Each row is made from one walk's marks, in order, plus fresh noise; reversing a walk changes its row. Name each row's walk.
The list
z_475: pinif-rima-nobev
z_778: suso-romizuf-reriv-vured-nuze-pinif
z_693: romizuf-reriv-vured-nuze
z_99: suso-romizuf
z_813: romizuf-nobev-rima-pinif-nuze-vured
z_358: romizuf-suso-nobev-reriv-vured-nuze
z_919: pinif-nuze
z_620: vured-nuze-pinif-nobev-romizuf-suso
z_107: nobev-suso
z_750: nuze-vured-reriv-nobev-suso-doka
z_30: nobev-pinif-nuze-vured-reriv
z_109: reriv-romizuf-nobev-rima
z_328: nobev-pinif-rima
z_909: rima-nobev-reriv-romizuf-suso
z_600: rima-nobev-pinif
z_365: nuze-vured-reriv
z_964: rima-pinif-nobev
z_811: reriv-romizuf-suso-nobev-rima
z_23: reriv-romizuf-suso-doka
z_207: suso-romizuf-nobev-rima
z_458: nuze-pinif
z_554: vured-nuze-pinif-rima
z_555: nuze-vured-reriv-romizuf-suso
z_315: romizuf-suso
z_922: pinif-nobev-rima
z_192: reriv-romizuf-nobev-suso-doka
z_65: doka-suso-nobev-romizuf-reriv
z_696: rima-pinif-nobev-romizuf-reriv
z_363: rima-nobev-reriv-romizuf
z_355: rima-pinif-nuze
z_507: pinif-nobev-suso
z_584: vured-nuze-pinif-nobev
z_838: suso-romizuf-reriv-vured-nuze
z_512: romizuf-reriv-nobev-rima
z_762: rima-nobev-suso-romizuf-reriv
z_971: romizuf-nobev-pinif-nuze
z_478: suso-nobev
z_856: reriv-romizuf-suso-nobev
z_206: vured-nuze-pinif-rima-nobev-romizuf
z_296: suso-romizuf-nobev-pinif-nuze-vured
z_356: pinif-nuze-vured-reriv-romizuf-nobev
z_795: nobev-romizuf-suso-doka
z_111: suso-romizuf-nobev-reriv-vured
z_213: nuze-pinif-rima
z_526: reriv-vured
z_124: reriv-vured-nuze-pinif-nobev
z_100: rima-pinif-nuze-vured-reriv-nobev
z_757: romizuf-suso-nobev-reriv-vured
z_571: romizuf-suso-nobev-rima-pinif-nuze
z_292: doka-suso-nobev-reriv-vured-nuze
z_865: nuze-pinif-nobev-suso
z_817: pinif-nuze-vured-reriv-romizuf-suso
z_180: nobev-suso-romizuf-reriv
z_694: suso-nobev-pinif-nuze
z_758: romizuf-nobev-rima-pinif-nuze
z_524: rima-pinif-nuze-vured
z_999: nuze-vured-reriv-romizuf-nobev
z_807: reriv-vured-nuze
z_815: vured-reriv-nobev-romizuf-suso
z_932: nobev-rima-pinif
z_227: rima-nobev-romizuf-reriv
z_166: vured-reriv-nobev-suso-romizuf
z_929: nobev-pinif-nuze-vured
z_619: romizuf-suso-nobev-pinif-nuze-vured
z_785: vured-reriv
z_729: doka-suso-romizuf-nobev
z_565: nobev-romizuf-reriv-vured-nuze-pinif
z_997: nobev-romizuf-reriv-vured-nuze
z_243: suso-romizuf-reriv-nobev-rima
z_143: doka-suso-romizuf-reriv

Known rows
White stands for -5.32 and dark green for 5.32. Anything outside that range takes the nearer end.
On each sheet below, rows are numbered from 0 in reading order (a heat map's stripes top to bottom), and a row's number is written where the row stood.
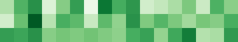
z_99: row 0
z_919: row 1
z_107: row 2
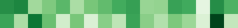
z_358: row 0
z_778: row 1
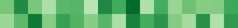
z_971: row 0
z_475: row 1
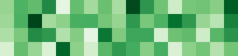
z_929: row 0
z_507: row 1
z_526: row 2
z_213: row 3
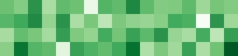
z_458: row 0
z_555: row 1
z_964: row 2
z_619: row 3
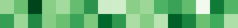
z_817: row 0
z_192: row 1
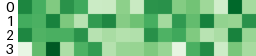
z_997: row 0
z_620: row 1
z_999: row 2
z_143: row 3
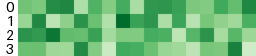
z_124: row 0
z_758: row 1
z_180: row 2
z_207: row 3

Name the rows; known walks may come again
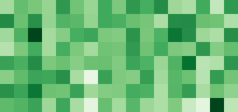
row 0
z_964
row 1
z_795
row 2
z_507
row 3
z_922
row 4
z_107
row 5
z_807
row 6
z_180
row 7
z_838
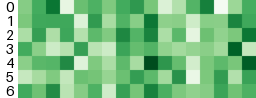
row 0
z_315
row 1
z_296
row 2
z_813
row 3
z_243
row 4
z_929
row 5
z_554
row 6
z_478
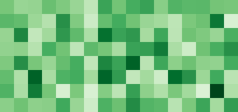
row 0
z_600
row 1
z_207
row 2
z_758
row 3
z_100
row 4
z_971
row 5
z_23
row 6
z_778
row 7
z_328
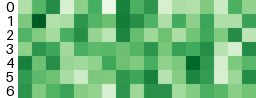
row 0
z_99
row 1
z_571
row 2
z_109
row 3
z_865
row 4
z_815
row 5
z_166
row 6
z_932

